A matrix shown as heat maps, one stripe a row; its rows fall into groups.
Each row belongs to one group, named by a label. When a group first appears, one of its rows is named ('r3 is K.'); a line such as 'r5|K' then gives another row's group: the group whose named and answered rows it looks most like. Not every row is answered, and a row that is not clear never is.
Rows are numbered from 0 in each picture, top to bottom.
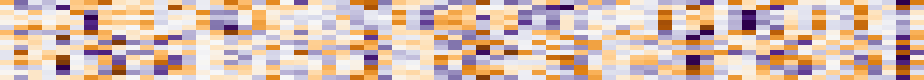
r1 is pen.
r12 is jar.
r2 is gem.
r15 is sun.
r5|gem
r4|gem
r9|sun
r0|sun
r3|gem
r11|jar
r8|pen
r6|sun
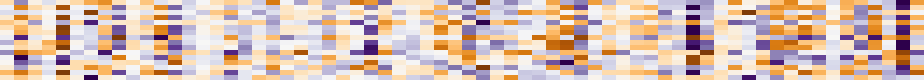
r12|pen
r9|jar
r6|jar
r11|pen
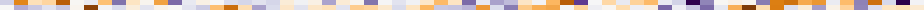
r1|sun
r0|jar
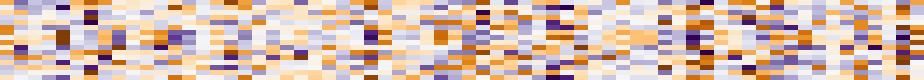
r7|jar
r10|sun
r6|jar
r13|gem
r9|pen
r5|pen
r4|gem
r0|sun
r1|pen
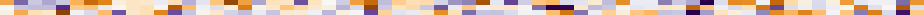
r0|sun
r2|jar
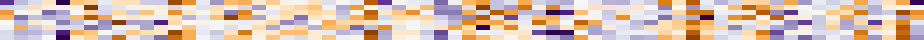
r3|sun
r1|sun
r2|pen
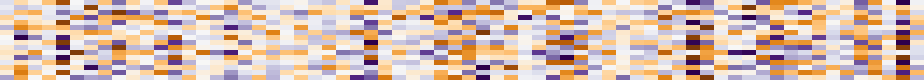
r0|jar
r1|sun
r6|sun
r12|jar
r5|gem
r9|pen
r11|pen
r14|jar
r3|gem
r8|jar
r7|pen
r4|jar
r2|pen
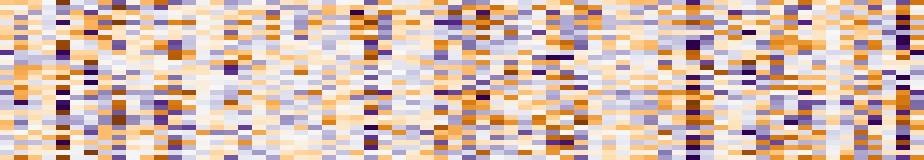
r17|jar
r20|pen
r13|gem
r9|jar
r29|jar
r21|pen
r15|jar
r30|sun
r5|sun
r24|pen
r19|gem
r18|pen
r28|pen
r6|gem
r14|gem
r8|jar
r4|pen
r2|gem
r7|sun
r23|pen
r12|sun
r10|pen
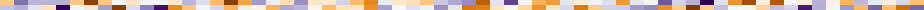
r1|pen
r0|sun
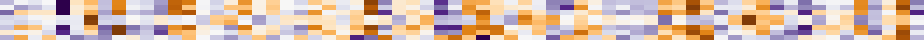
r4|sun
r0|pen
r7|gem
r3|sun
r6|pen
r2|pen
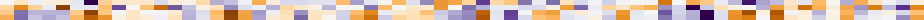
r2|sun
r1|jar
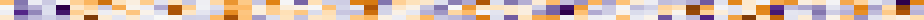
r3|sun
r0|sun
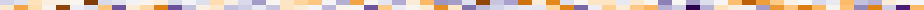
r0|sun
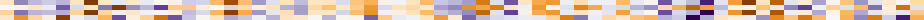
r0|sun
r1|pen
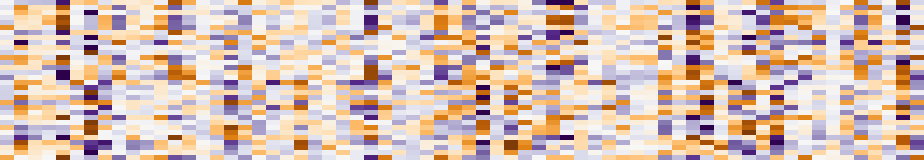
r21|gem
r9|gem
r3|jar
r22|gem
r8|pen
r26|sun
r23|jar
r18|sun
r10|sun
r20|sun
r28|gem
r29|gem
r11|jar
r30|gem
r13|pen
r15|pen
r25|sun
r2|gem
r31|jar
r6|pen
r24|sun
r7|gem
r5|jar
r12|jar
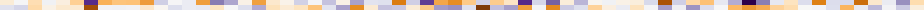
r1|sun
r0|gem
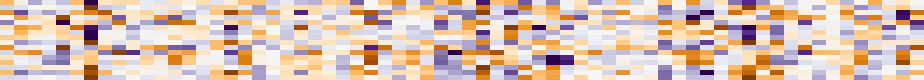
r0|gem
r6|gem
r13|sun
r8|sun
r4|pen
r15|sun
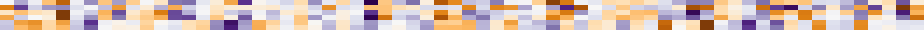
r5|gem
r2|jar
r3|jar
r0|jar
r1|pen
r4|gem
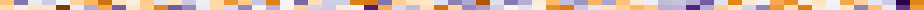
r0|sun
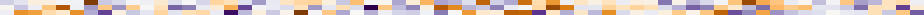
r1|jar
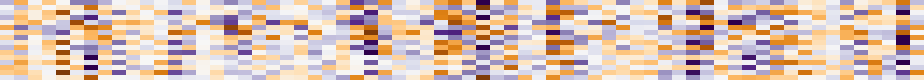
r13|gem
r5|sun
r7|sun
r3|gem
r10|jar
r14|jar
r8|jar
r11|gem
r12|jar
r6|pen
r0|gem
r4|gem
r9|gem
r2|jar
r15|sun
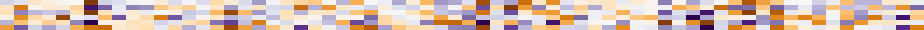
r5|sun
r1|gem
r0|sun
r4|gem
